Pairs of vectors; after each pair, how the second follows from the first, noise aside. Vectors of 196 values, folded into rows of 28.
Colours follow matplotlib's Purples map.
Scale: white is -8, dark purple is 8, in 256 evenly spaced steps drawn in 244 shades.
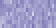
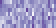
scaled up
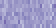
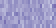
copied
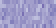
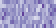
scaled up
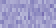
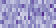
scaled up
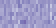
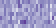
scaled up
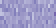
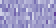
scaled up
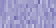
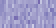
copied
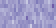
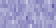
copied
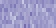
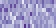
scaled up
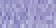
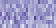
scaled up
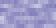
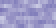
copied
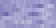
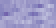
copied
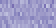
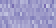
copied
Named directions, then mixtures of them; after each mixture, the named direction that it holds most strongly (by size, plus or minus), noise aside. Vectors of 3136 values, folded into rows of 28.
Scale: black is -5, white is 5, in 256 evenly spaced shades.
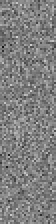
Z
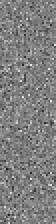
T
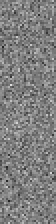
Z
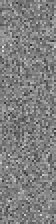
Z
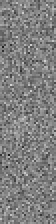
Z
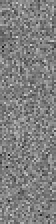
Z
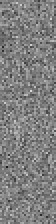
Z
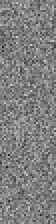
Z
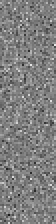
T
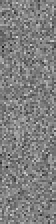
Z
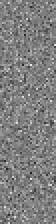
T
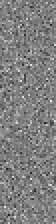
T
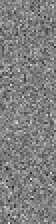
T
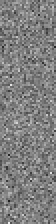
Z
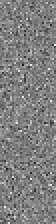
T
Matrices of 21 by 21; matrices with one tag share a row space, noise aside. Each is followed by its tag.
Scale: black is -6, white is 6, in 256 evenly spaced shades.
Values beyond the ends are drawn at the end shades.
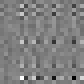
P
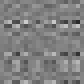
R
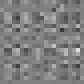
R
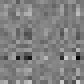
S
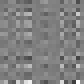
S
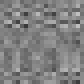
R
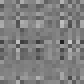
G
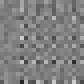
P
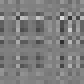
G
